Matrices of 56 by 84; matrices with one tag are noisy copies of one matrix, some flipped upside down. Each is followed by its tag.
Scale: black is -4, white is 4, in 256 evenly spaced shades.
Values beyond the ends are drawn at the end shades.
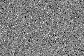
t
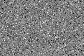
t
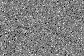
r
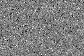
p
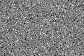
t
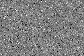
p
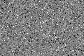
t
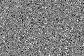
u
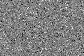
u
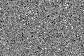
u
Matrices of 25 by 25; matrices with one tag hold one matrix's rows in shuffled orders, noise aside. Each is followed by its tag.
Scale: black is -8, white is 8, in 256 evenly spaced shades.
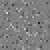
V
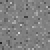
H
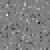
V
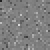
H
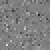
V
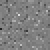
H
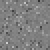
V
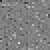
H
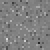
V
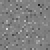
V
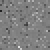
H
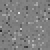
H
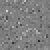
V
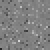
H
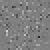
V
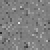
H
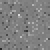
H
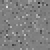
V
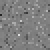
H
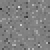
H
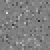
V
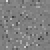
V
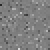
H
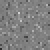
H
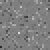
H
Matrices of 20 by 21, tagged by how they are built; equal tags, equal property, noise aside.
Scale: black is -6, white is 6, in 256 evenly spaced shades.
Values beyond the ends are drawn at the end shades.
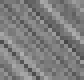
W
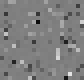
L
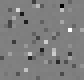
L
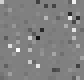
L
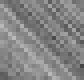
W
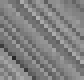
W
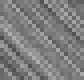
W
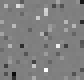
L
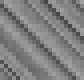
W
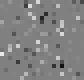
L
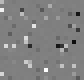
L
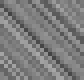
W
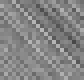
W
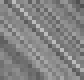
W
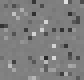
L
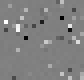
L
